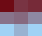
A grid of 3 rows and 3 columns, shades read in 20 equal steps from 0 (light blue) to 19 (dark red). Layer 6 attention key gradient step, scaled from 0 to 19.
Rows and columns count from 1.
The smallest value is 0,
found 2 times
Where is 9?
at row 2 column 1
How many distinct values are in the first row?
3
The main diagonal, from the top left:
19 10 0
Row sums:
50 26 3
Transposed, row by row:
19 9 0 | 15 10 3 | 16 7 0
